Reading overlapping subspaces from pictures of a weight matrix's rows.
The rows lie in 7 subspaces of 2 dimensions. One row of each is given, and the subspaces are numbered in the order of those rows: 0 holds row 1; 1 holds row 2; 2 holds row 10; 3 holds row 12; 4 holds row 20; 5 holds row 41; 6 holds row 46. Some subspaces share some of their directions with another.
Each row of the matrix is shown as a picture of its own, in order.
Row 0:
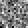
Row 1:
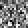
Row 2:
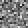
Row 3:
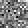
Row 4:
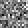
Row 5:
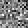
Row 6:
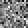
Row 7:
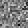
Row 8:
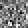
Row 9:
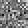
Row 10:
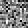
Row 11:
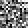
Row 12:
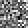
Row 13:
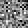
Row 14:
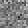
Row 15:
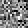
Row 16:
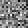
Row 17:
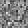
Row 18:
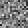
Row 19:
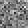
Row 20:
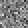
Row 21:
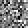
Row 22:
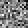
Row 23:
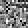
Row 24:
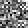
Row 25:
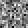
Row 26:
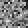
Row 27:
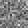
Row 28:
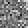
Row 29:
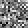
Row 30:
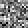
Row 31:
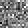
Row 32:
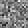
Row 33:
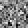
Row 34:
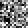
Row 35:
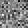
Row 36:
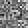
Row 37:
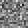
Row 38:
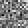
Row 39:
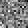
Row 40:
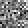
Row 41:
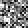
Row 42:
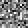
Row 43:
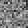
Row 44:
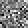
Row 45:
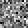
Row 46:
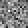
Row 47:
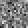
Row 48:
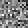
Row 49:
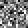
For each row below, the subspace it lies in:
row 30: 5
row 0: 6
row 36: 3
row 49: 0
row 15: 3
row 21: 3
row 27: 2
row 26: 5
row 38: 1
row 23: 2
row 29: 5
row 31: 1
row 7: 2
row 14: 4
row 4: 6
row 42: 1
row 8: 0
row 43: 5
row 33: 0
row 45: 4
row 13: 2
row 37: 1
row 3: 6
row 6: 4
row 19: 0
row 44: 4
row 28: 3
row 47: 6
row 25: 6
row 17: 3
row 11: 2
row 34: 5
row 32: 5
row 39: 6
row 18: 2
